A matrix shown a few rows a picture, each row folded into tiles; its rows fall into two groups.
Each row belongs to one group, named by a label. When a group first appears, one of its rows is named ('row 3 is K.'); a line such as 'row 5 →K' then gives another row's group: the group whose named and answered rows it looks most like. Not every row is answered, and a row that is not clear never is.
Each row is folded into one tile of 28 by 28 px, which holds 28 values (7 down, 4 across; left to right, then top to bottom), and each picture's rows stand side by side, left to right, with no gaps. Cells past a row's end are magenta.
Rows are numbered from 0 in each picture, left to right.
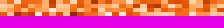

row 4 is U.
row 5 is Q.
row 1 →U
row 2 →U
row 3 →Q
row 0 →U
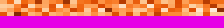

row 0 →U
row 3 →Q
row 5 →U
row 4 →U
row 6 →Q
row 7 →Q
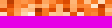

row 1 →Q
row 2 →Q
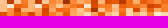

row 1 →U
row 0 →U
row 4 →Q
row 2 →Q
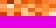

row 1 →Q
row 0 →U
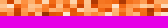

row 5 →Q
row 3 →Q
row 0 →U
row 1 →U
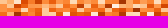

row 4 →Q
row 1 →Q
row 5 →U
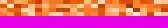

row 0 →U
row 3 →U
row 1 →Q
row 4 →Q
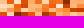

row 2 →Q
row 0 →U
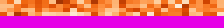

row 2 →Q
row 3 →Q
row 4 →Q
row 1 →Q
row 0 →U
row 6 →U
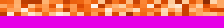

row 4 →U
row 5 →U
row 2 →Q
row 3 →U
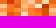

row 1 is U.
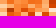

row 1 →U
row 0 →Q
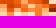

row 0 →Q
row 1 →Q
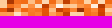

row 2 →Q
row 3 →U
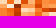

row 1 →Q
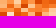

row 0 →U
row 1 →Q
